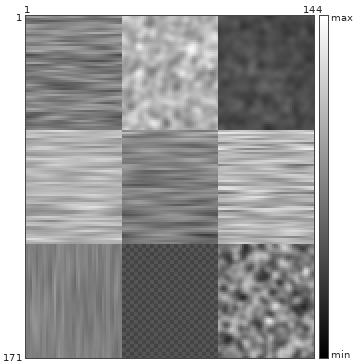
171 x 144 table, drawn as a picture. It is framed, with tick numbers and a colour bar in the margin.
The table splits into 3 rows of 3 panels. Panel 1,1: middling, streaked across. Panel 1,2: high, blotchy. Panel 1,3: low, blotchy, faint in contrast. Panel 2,1: high, streaked across. Panel 2,2: middling, streaked across. Panel 2,3: high, streaked across. Panel 3,1: middling, streaked downward, faint in contrast. Panel 3,2: low, checkered, faint in contrast. Panel 3,3: middling, blotchy, strong in contrast.
